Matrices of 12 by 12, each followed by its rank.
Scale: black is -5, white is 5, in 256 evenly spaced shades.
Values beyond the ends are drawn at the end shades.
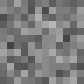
full rank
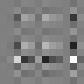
one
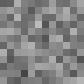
full rank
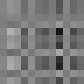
one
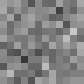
full rank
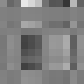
one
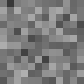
full rank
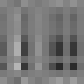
one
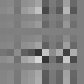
one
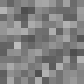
full rank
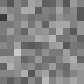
full rank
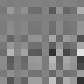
one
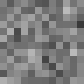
full rank
